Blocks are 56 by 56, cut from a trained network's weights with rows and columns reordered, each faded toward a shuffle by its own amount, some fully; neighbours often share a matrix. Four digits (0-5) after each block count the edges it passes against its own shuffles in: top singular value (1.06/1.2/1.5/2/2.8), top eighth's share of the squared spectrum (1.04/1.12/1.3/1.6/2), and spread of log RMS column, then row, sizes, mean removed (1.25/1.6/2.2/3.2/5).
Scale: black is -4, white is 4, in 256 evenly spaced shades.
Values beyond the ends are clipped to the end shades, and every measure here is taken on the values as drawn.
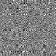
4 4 2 2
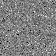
1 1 0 0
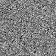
1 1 0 0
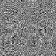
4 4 2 1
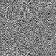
3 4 2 0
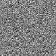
3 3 2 0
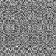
4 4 1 2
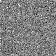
0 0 0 0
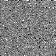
2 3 1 2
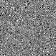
2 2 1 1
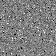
0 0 0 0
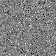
0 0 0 0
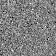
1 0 0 0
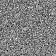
0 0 0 0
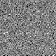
3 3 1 2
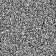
0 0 0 0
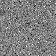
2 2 0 0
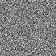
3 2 0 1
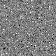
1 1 0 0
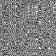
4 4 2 1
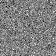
0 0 0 0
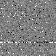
3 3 0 1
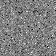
0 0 0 0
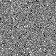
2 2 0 0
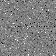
1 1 0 0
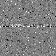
3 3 0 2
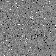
1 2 0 1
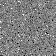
1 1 0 0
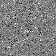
1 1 1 0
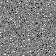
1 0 0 0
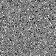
1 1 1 0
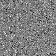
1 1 1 0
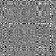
4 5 2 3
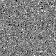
2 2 0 1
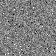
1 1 0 0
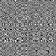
4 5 2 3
